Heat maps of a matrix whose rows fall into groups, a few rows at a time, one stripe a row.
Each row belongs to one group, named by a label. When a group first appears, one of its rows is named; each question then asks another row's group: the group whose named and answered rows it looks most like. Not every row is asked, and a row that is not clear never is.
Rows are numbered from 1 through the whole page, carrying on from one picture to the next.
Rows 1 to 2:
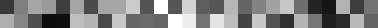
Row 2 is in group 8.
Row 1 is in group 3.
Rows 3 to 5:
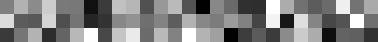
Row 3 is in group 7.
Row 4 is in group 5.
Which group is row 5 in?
8
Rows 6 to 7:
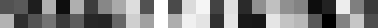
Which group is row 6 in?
3
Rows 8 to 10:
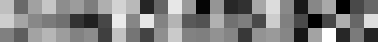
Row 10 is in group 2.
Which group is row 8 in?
2
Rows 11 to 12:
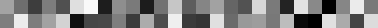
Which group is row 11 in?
8
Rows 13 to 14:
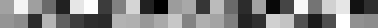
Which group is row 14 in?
7
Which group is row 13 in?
8
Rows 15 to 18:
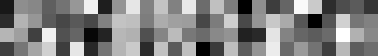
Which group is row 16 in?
3
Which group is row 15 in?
8
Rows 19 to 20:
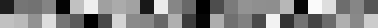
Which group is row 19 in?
2
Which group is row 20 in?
7
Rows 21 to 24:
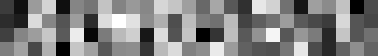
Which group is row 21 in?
2
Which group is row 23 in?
3
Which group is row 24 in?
8
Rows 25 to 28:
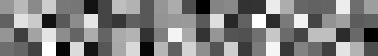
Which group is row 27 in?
2
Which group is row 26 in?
8
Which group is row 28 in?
3
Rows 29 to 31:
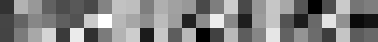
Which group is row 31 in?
3
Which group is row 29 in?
3
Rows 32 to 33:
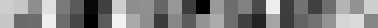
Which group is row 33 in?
7
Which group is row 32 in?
7
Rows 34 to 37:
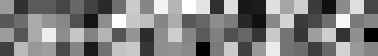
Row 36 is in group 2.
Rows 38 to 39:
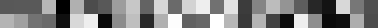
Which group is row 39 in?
8
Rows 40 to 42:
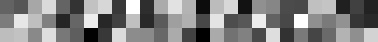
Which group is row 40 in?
2
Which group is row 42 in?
7
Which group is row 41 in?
8
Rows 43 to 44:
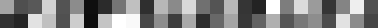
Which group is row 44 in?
3
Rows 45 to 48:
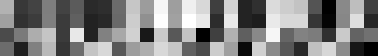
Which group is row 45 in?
5
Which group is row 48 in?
2
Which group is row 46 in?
5
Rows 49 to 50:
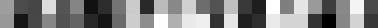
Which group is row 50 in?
5
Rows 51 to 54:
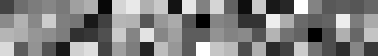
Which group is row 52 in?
7
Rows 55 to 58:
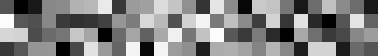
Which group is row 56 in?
5
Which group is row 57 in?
8
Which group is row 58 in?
2
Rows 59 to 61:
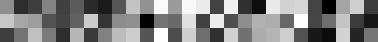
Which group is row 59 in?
5
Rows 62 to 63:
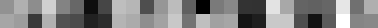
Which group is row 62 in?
7
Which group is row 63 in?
7
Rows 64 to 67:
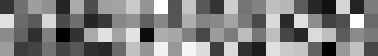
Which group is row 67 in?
5
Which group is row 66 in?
2
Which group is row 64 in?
3
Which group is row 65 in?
5
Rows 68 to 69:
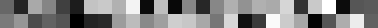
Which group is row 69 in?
5
